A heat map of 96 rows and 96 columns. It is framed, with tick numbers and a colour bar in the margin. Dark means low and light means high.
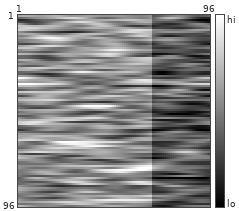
Grain: streaks across. Mirror symmetry: none. Seam: vertical, 70% of the way across, the left part higher.
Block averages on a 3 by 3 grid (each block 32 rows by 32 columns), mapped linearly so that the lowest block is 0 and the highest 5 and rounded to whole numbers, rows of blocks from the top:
450 | 540 | 450
